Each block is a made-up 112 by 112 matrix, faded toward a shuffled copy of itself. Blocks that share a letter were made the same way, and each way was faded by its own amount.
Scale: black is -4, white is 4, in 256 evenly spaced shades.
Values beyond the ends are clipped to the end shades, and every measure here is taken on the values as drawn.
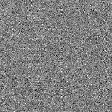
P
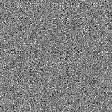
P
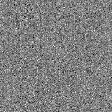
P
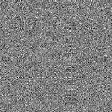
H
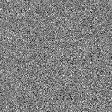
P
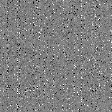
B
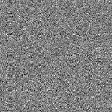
H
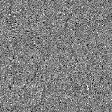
P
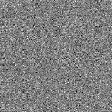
H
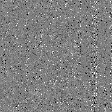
B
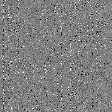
B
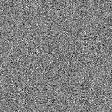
P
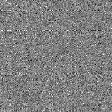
H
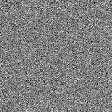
P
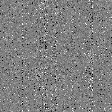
B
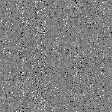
B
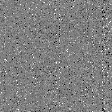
B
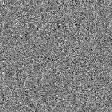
P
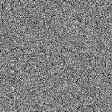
P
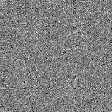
P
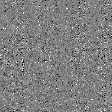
B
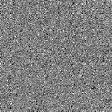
H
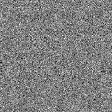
P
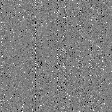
B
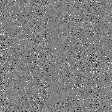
B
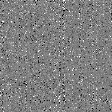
B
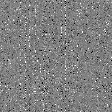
B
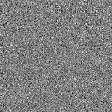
P
